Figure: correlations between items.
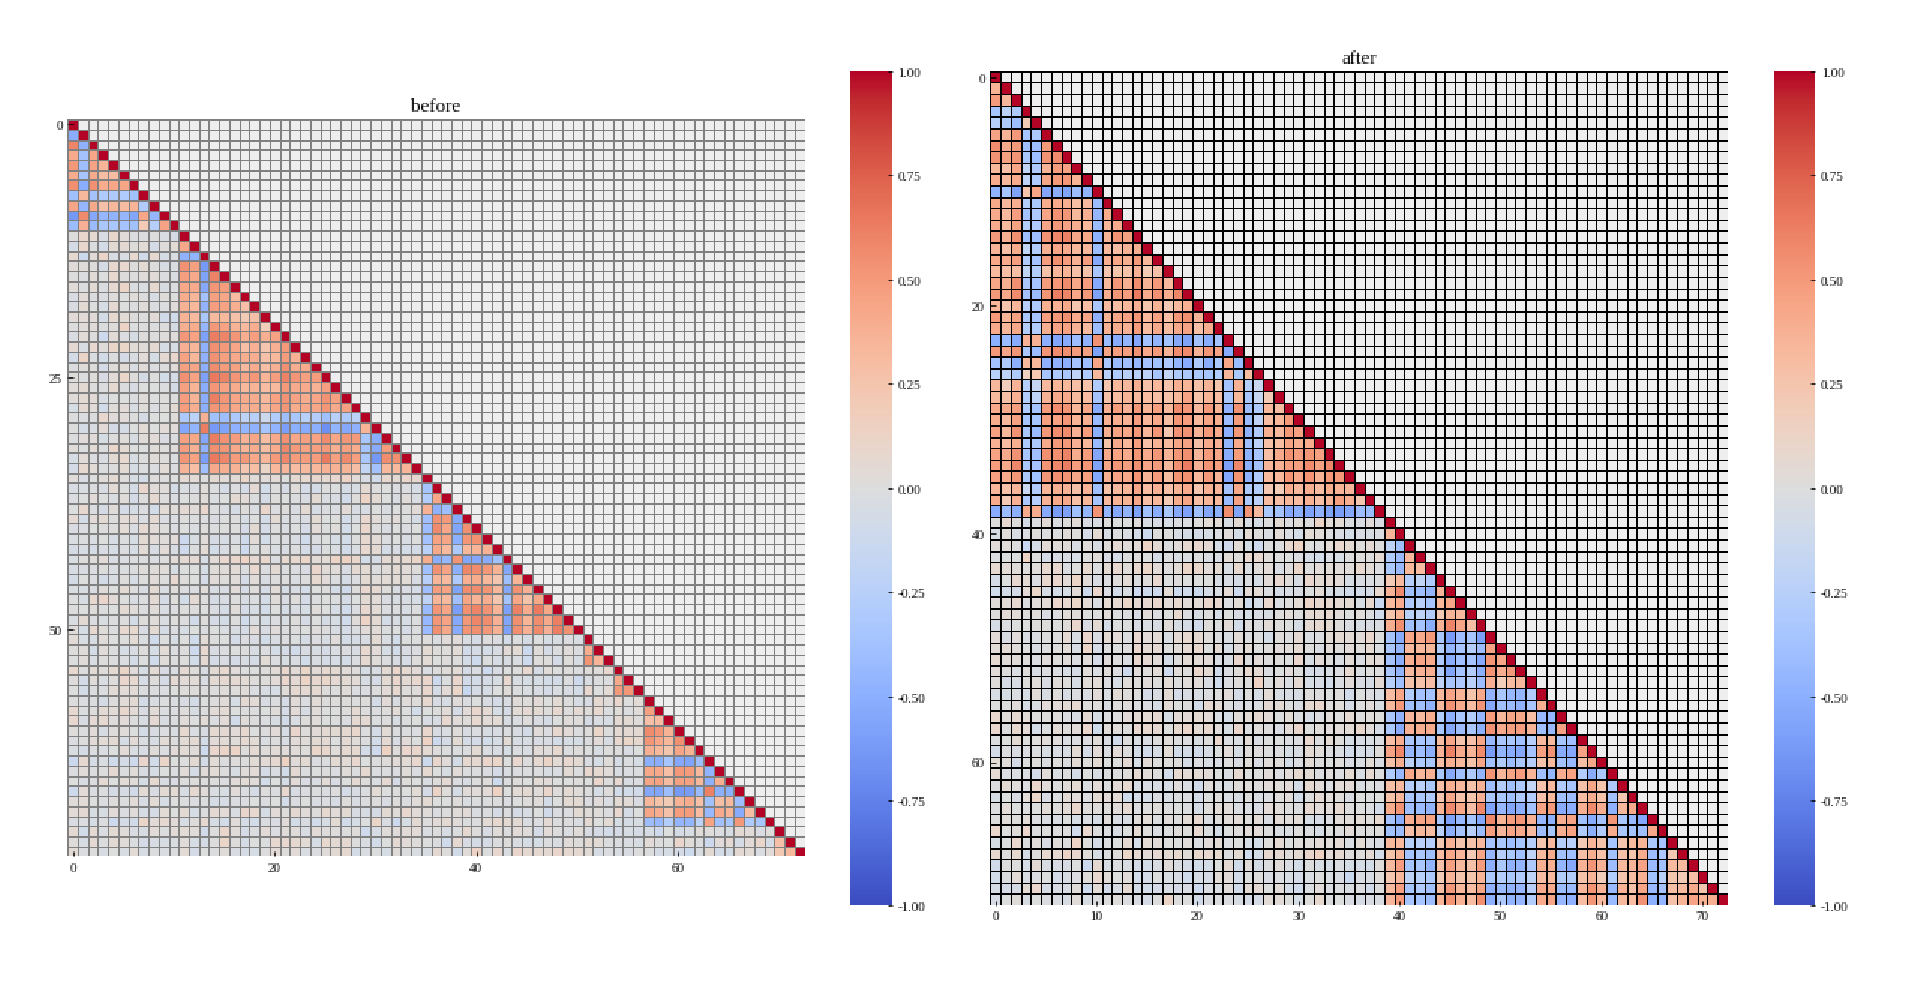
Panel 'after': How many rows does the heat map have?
73
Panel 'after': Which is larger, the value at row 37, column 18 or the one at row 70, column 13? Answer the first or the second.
the first
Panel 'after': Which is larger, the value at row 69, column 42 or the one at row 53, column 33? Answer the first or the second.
the second
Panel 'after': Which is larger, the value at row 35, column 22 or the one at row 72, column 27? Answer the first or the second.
the first
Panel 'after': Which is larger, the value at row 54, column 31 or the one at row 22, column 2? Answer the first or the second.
the second
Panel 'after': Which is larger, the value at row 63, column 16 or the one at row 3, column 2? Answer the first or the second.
the first
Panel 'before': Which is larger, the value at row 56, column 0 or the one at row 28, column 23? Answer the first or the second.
the second
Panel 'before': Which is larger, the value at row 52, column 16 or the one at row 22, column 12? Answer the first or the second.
the second
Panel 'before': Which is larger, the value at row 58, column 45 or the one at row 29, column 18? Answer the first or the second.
the first
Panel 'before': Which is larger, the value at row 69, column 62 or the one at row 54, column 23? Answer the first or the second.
the second
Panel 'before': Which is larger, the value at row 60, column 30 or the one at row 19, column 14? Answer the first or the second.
the second
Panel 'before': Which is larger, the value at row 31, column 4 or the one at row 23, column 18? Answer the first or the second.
the second
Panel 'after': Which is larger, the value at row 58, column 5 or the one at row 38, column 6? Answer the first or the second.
the first
